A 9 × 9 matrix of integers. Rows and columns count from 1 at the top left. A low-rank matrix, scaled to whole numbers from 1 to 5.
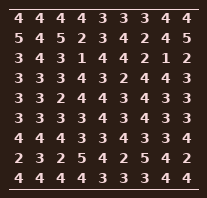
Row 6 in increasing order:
3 3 3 3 3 3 3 4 4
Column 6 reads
3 4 4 2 3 3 4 2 3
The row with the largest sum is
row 2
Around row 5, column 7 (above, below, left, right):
4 4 3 3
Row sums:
33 34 24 29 29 29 32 29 33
